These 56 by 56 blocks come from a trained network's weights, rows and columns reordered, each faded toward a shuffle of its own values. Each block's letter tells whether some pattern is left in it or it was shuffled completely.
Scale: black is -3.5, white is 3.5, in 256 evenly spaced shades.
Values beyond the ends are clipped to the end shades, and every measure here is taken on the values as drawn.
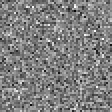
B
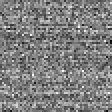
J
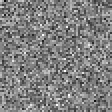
B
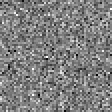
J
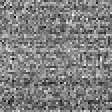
J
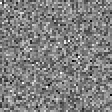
B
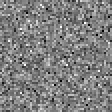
B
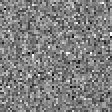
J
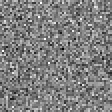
B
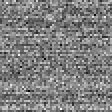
J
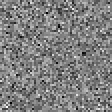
B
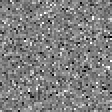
B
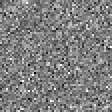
B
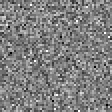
B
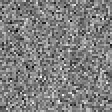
B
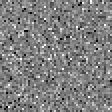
B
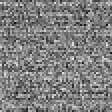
J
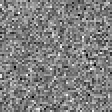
B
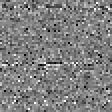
J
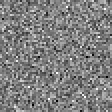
B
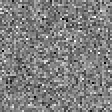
B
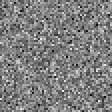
B
